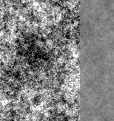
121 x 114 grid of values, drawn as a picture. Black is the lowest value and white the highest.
A vertical seam about 70% of the way across splits the table, and the right part is calmer. There are no regular stripes. No row or column stands out. The texture is blotchy. Neither half mirrors the other.
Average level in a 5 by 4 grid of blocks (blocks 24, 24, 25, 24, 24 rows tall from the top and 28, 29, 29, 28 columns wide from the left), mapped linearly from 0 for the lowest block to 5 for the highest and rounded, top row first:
4533
3223
2043
2353
4433
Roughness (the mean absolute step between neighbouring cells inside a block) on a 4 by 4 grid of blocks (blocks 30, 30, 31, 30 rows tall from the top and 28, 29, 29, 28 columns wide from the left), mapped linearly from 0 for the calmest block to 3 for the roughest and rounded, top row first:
3330
3320
3320
3320
